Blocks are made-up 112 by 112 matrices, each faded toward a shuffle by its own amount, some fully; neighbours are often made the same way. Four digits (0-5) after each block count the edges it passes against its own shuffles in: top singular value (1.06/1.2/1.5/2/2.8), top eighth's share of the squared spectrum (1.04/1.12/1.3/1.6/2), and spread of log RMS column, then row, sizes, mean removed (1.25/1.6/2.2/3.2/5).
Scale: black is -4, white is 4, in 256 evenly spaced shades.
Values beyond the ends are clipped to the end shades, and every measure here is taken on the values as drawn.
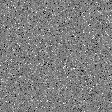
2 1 0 0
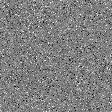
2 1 0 0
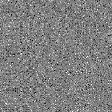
4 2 1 1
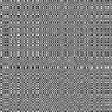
5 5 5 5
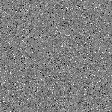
3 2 1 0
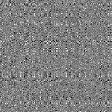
5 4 3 3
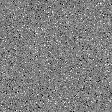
2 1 0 0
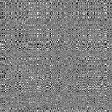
5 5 3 4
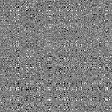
5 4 3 3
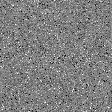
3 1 0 0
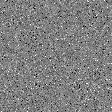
0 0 0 0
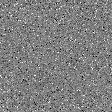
0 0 0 0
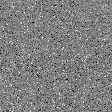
0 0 0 0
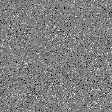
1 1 1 1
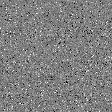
0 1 0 1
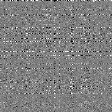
3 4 3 4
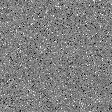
0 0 0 0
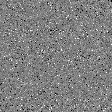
1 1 0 1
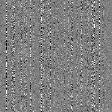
3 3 4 0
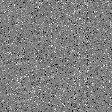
1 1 2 0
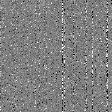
3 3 3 0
